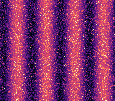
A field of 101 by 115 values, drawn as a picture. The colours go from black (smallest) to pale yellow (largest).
Slope: none. Seam: none. Average level on the scale: 40%. Stripes: upright, repeating 4 times.
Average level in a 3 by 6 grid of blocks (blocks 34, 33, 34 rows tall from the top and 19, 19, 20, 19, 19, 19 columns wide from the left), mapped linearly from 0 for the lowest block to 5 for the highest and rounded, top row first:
205205 / 205205 / 205205
